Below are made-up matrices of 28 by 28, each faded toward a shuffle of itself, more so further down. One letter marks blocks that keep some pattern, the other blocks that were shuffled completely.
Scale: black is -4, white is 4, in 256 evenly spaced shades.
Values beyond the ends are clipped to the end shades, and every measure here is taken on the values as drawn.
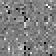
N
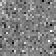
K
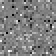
N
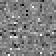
N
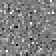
K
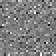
N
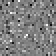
N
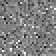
K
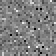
K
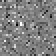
K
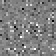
N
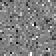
K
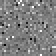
K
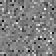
K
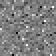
N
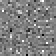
N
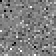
K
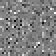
N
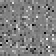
N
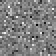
K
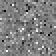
K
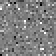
K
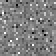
K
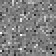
K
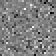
N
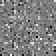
K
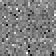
N
